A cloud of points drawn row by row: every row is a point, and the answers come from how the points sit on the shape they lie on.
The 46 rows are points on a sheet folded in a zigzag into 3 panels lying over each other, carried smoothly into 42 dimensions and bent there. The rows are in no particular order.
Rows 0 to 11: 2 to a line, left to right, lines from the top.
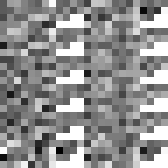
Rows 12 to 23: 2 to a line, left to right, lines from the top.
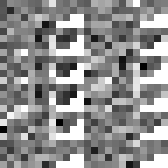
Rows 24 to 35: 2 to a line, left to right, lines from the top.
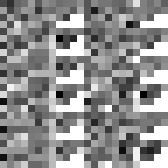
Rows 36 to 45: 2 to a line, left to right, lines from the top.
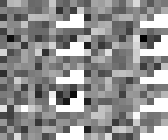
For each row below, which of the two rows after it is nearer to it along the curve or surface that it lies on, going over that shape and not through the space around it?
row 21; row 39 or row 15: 15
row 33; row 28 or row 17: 28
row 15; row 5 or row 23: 23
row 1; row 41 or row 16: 41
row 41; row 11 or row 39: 39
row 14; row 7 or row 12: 7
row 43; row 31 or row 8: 31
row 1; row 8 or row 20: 20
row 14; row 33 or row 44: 44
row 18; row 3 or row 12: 3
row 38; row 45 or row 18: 45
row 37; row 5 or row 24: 5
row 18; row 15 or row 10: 10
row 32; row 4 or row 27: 4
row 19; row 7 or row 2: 2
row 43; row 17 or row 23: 17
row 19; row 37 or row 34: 37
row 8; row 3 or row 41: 41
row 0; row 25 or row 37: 25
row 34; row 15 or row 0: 0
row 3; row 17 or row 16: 17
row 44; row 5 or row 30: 5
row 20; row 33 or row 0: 0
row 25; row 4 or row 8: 8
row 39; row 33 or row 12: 12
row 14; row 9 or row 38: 9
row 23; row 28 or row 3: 28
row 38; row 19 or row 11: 19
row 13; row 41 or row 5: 5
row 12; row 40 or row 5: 5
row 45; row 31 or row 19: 19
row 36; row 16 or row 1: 1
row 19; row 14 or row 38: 38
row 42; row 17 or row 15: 17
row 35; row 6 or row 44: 44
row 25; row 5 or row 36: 36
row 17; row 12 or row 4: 4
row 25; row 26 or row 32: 26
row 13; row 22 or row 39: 22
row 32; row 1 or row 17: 17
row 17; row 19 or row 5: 5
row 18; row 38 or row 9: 9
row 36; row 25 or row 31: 25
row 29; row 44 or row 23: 23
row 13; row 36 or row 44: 36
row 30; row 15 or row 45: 45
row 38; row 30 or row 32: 30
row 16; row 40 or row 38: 40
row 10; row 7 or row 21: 7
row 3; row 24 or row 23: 24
